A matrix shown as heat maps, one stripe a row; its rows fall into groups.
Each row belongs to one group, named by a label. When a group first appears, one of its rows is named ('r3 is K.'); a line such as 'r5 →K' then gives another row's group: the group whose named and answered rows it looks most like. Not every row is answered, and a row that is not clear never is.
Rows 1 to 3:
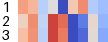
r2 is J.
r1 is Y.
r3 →J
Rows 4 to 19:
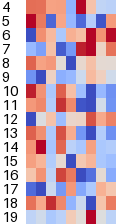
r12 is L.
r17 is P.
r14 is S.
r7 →L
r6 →L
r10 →J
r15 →Y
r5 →S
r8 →Y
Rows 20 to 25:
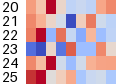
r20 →Y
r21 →Y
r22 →S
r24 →Y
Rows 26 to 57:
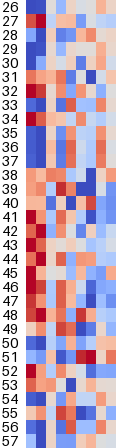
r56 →P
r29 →P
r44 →S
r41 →J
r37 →P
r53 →Y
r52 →J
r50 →P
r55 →J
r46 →J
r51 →L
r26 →P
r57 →L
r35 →P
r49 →J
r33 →P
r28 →L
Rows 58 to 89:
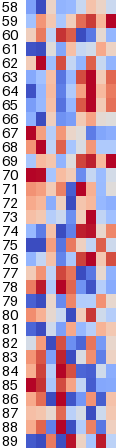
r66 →L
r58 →L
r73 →Y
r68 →S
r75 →P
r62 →S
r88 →S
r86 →S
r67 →J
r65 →L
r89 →P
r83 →S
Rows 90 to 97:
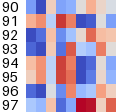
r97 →L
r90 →L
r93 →P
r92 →L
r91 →J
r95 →J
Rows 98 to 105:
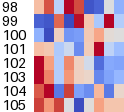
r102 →J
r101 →Y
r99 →P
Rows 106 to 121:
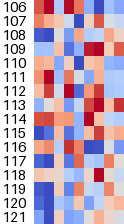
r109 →L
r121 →L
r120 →P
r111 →S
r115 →L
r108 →P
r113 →L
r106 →J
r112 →S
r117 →P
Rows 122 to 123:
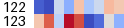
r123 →J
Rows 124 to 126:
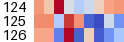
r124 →Y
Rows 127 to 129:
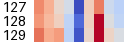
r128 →Y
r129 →Y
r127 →Y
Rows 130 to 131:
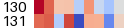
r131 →S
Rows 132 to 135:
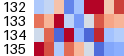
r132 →L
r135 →J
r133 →Y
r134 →S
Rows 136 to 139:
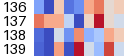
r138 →P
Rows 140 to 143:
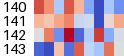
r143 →P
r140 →J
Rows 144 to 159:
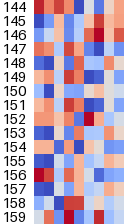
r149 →J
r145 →L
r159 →S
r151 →J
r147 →J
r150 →L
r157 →P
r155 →P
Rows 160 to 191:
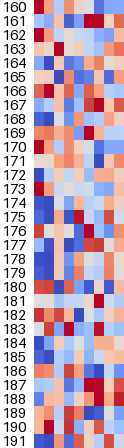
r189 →J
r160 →J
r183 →S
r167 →L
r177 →L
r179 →P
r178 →P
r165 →S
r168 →P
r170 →J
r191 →P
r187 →L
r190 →S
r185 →P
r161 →L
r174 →P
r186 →J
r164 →L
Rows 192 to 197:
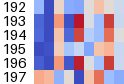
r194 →P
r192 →L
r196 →P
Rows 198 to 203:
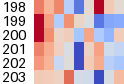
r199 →J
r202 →Y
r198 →Y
